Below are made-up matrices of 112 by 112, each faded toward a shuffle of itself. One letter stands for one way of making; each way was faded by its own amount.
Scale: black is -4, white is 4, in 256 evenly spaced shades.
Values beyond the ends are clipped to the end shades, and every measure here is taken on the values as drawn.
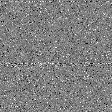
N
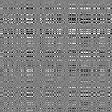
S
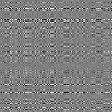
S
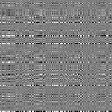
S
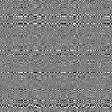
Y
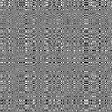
Y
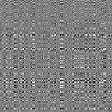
Y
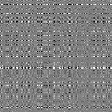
Y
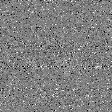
N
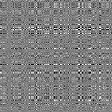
Y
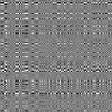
S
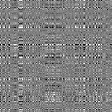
Y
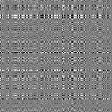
S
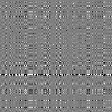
S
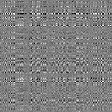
Y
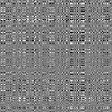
Y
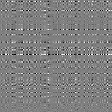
S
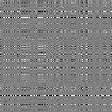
S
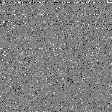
N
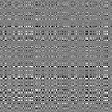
S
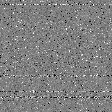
N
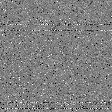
N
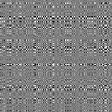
S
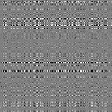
S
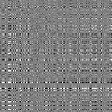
Y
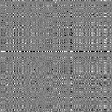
Y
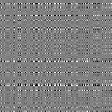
S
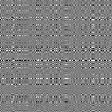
S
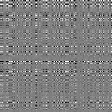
S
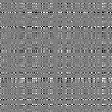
S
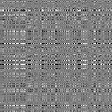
Y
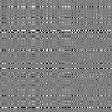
S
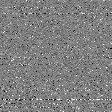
N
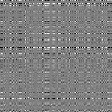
S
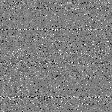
N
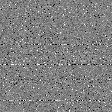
N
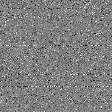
N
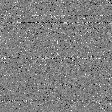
N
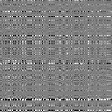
S
